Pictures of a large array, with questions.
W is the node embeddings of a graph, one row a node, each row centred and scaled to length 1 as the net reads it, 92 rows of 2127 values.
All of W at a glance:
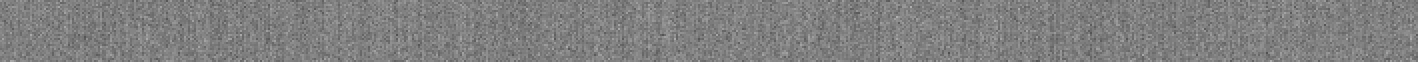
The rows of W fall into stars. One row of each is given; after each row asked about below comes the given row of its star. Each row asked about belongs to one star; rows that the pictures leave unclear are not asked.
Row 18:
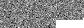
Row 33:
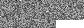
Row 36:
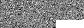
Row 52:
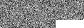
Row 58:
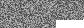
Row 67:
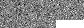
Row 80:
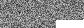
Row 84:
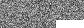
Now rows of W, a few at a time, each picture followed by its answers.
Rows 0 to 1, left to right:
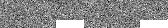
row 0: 58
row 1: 58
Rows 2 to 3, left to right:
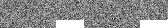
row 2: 18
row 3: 84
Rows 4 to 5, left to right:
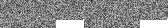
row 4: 80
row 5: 36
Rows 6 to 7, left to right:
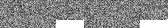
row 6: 58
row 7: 36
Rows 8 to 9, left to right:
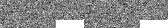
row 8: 52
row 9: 84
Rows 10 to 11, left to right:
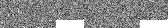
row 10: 80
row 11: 36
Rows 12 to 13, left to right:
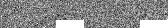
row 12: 18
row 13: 18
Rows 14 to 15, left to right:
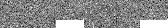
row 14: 52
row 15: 33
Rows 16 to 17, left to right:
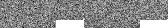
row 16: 58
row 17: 84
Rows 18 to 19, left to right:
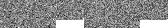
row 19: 36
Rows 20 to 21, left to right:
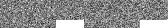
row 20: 18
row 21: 80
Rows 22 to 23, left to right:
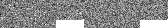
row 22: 36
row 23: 52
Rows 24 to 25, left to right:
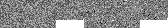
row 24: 52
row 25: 18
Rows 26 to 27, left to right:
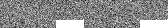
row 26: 52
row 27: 58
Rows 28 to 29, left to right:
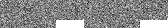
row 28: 80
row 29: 58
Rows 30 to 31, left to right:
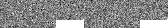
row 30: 33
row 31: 36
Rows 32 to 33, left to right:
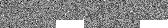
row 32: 18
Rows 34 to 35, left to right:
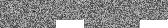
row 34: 33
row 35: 80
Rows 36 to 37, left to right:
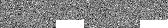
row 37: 67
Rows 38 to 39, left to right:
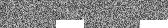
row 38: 36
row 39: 18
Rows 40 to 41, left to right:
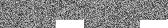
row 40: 67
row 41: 33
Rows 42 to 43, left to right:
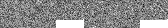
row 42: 58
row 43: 67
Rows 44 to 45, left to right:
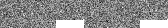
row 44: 33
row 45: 36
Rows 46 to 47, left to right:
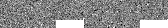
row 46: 52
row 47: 80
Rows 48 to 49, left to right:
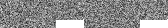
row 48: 52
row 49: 84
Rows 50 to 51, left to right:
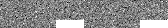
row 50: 33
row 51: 67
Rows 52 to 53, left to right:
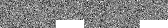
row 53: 67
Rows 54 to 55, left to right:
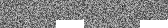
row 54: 18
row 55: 58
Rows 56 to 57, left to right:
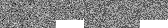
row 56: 52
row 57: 67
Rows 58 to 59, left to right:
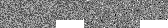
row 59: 67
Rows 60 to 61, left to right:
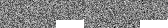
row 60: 58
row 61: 58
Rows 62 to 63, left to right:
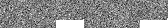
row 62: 84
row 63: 52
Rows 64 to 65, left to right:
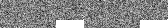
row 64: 80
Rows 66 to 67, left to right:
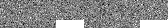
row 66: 18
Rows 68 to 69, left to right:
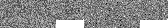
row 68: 80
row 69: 18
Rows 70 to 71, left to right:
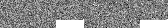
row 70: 52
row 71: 36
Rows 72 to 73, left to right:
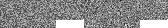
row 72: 33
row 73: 52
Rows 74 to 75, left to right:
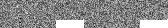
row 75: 18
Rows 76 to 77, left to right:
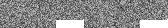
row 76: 84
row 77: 36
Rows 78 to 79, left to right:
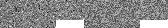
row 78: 33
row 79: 84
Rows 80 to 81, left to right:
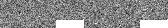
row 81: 84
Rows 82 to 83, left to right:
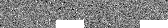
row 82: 80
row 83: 84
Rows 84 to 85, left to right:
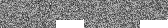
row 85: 58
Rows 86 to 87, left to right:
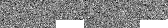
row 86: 52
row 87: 36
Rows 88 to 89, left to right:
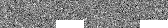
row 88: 58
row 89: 36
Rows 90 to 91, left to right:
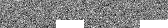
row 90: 84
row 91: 67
